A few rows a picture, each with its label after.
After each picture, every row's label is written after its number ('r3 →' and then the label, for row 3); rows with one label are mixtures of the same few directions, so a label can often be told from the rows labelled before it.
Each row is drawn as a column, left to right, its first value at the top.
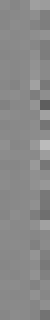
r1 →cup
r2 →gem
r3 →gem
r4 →gem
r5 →cup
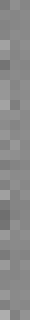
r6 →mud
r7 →cup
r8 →mud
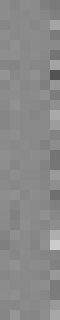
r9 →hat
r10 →mud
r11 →mud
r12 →hat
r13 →gem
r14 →hat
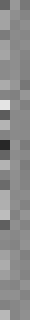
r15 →cup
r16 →gem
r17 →gem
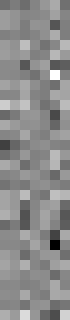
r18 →cup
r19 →cup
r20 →mud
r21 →hat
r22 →mud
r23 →hat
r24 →mud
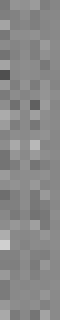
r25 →hat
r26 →cup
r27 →gem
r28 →cup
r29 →mud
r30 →gem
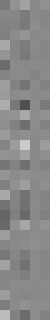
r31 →mud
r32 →cup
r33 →cup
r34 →hat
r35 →cup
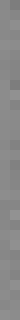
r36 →mud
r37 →gem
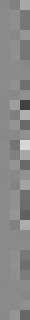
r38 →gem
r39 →cup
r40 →cup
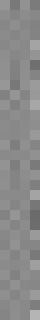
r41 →gem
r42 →gem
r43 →gem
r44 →mud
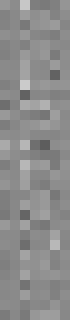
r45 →cup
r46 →cup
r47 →gem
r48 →cup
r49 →cup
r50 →hat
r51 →gem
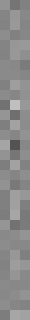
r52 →cup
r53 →cup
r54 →mud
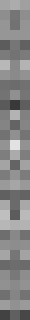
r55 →mud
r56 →cup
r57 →mud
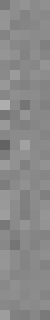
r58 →cup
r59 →hat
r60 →cup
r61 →hat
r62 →mud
